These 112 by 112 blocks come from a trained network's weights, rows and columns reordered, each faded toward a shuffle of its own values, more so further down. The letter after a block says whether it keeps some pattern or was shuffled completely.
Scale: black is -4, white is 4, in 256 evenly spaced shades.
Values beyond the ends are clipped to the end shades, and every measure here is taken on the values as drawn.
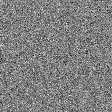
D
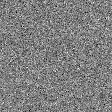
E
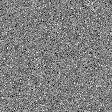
E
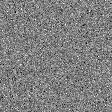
E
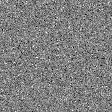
E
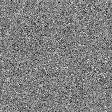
E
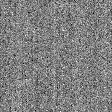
D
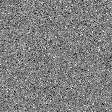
E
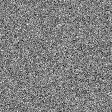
E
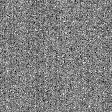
D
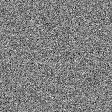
E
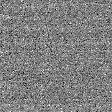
D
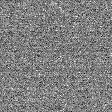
D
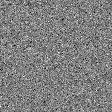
E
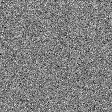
E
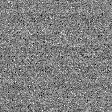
D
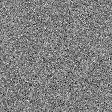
E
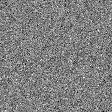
E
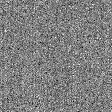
D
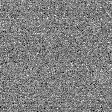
D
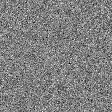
E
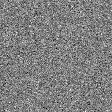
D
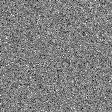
E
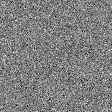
E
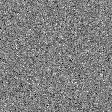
E
